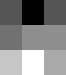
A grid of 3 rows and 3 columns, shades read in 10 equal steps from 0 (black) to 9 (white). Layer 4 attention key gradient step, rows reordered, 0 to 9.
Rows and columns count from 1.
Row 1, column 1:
3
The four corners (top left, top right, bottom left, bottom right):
3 3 7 6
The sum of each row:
6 14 22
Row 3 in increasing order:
6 7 9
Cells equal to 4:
1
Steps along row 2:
up same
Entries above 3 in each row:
0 3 3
